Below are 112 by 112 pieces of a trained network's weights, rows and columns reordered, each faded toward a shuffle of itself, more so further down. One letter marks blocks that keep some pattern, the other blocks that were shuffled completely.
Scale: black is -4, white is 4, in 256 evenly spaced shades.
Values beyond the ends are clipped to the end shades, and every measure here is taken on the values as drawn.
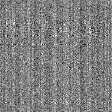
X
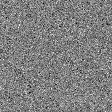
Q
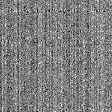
X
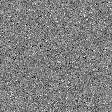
Q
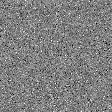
Q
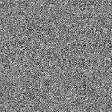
X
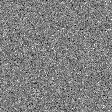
Q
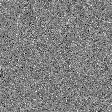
Q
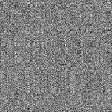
X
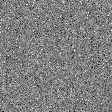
Q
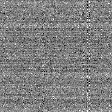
X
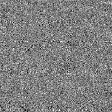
X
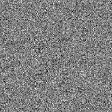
X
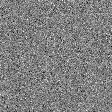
Q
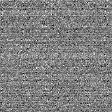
X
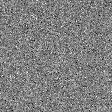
Q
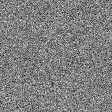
Q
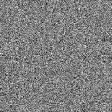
X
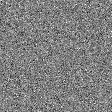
Q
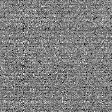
X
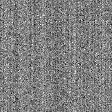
X
